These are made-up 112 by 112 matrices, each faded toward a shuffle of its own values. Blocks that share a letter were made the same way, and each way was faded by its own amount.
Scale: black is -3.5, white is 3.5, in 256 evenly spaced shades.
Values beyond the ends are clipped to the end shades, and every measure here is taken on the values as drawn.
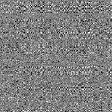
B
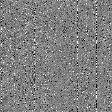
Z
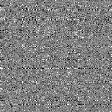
B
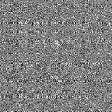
B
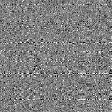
B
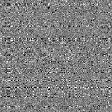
B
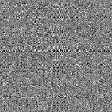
B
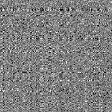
B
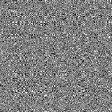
B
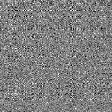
B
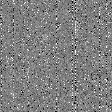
Z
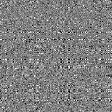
B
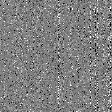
Z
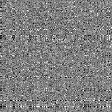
B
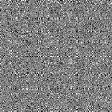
B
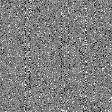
Z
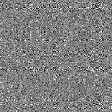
B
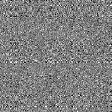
B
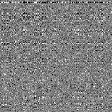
B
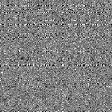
B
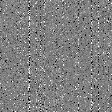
Z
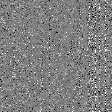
Z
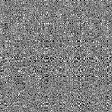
B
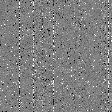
Z
